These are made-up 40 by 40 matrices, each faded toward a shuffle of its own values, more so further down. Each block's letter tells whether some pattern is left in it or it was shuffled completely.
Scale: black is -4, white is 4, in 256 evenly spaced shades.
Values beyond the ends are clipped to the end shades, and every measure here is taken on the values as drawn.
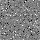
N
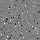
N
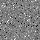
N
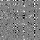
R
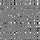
R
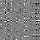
R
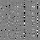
R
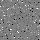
N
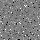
N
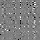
R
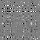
R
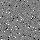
N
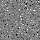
N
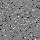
N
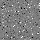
N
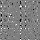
R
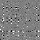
R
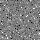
N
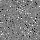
N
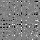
R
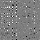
R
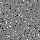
N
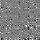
R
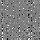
R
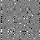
R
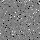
N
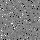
N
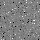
N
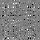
R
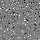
N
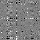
R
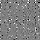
R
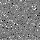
N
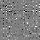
R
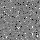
N
